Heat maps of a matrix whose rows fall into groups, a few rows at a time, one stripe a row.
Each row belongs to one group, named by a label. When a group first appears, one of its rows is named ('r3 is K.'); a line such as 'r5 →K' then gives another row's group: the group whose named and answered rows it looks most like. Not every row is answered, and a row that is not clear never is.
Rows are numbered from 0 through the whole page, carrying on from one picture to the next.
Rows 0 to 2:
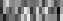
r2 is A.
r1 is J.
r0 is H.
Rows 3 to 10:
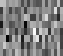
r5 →J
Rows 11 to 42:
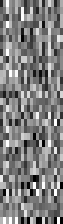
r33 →A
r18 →H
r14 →H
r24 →A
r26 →H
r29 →H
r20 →H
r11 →H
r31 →H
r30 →A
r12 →H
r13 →A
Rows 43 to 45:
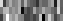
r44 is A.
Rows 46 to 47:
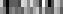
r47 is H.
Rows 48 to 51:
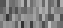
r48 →A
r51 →H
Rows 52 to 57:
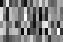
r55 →J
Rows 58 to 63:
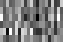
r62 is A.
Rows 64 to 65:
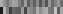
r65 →J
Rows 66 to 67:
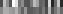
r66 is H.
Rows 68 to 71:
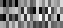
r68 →A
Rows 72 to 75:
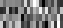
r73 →A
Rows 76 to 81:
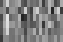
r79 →H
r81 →J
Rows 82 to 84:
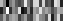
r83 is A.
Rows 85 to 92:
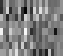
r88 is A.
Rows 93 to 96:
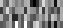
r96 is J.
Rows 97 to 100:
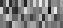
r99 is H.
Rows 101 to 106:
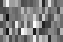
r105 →A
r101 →H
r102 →A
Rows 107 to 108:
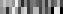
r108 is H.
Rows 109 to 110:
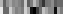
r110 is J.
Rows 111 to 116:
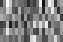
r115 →H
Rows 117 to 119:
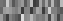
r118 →H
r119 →A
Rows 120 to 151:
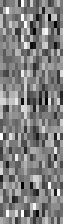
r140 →H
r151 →J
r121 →H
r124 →J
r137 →A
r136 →J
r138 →J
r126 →J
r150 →H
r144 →J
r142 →J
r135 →A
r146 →H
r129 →J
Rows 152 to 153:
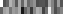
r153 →H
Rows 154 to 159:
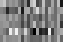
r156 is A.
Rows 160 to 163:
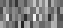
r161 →J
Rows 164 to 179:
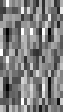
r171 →J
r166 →H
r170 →A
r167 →J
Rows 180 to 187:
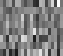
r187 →A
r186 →J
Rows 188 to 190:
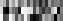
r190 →J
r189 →A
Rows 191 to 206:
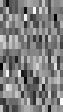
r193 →J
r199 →A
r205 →A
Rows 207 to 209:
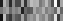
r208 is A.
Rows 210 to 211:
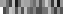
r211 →J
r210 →J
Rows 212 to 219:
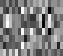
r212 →A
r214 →H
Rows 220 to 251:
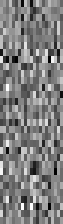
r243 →J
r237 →A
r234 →A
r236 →H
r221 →J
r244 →J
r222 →H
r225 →J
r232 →H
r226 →J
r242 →A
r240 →H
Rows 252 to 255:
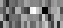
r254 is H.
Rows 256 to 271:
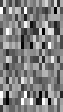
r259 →J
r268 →H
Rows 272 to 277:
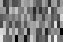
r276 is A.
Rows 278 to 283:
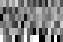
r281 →H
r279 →A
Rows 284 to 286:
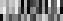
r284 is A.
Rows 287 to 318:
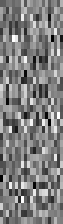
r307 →H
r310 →A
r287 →A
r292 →H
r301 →A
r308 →J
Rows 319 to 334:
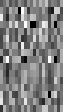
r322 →J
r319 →A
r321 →A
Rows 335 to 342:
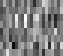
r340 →A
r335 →J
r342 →H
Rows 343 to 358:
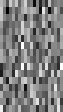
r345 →J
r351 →J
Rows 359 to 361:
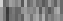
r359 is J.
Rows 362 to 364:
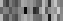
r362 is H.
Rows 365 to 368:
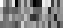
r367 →J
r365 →J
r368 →A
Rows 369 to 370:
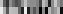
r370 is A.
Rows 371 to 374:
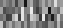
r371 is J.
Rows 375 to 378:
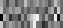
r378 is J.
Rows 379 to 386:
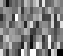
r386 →A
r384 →H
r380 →H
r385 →H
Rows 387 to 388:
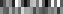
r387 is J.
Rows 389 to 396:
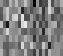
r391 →H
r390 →H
